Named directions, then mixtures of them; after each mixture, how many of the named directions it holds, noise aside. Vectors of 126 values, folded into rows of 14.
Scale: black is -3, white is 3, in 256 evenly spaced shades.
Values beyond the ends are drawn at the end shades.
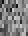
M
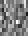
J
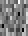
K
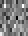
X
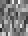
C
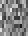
two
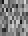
two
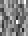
two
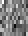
two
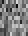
one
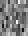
three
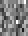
two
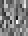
two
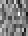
three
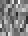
one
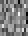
two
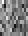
two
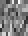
one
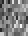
three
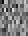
two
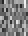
two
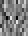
three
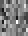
three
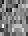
three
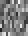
one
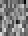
three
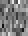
two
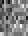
three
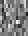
one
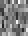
three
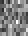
three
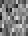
three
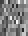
three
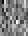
three
